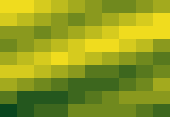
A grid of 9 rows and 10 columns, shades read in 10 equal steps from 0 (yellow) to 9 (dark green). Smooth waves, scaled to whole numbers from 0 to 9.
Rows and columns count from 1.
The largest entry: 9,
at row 9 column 1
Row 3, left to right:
4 4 5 4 3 2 1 0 0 0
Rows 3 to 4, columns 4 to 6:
4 3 2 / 2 1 0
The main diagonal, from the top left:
0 2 5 2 1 6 7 4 6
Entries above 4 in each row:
2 1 1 1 2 5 7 7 10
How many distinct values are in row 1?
6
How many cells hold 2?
9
